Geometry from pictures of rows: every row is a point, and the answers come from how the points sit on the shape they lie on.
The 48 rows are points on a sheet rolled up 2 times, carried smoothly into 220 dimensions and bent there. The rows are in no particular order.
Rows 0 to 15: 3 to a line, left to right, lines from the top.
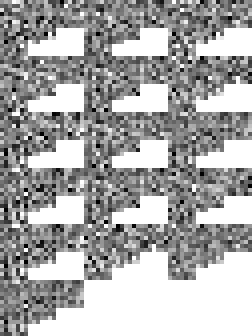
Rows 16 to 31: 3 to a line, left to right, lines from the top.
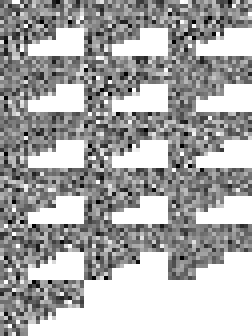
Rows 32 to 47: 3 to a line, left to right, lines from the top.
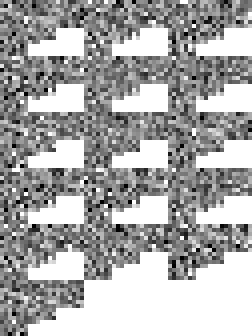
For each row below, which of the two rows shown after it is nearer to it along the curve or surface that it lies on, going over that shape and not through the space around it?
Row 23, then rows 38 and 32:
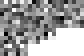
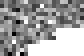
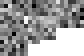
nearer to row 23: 32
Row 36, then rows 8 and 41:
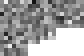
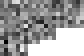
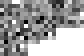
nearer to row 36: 8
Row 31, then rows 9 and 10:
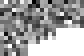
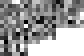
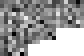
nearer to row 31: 9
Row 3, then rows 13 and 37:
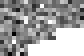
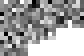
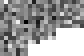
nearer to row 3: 13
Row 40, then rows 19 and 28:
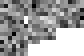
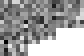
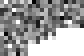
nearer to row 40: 28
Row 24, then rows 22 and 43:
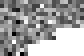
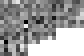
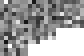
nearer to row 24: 22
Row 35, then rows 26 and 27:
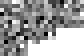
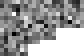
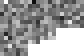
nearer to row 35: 26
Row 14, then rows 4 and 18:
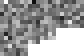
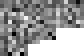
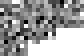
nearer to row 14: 4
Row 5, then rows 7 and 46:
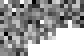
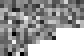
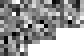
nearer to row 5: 7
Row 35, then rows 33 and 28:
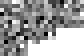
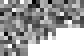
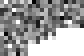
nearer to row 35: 28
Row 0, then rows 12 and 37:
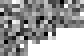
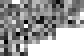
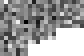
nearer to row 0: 12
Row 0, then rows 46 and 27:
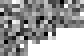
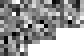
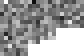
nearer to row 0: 46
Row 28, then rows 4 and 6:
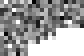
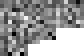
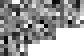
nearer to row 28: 6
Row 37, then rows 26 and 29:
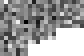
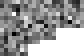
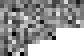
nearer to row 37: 26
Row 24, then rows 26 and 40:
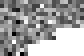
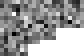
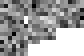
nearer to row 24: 40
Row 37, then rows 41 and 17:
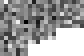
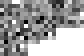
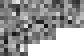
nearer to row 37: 17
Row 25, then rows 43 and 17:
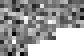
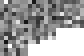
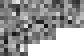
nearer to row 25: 17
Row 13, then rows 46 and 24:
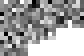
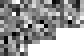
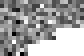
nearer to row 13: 24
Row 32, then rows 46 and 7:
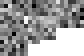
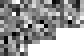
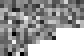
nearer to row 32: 7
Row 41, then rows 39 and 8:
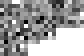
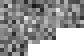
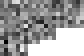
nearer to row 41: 8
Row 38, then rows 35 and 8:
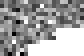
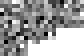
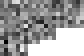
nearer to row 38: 8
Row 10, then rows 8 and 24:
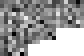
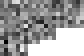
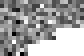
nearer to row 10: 24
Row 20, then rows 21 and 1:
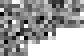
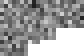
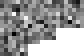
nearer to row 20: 1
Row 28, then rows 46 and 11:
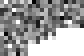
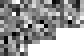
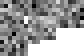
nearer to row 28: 11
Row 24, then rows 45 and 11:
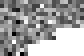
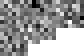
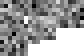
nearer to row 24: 11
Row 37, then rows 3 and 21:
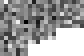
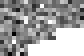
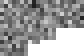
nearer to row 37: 21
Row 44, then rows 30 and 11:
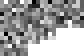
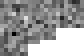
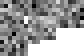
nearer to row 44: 11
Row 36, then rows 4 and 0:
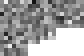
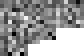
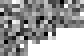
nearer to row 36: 4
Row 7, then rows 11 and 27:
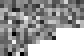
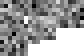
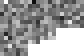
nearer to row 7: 11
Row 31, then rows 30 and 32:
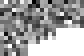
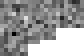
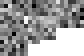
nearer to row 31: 32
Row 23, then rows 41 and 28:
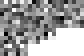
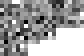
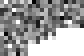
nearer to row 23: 28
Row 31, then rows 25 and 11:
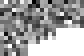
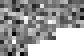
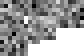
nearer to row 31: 11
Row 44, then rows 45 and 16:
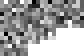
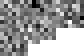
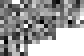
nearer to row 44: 45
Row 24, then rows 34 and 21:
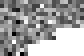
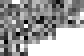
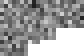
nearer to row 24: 21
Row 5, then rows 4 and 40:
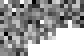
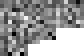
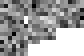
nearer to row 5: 40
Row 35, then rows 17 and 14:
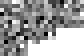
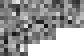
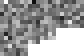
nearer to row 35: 17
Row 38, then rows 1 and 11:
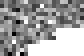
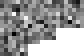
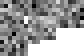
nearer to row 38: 11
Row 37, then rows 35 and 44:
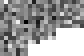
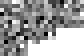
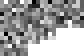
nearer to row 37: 44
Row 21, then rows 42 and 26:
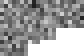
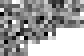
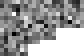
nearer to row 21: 26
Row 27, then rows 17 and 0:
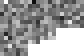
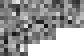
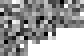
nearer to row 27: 17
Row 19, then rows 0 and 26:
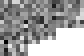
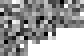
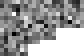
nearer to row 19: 26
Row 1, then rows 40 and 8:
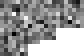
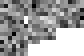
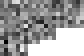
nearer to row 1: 8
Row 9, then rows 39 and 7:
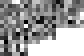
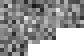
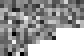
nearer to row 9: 7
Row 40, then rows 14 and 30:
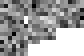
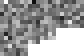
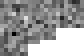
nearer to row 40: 14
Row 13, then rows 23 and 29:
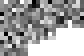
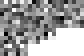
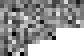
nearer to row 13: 23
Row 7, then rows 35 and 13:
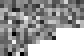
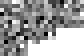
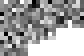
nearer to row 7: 13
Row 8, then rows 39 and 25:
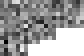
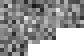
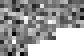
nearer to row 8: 25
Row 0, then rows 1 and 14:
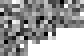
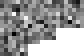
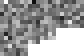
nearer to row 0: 1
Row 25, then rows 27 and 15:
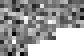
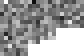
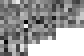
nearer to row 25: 15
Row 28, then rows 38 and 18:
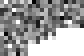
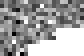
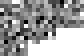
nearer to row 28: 18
